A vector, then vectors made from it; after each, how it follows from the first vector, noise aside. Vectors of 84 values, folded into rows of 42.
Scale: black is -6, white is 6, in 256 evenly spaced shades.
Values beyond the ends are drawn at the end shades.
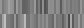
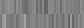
shrunk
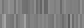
shrunk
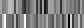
scaled up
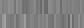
shrunk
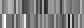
scaled up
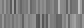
reversed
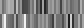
scaled up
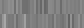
shrunk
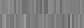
shrunk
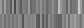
reversed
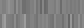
shrunk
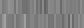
shrunk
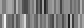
scaled up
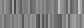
reversed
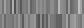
reversed
